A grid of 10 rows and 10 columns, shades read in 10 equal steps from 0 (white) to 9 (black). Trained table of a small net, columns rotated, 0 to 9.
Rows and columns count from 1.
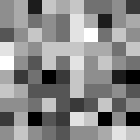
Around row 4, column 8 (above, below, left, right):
5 2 3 5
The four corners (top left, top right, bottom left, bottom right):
4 7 4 2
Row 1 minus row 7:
2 0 2 -4 -3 0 0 0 0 1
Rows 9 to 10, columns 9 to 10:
4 9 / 1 2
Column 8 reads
5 8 5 3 2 4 5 2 9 3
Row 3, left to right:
6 4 2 4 5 1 0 5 2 4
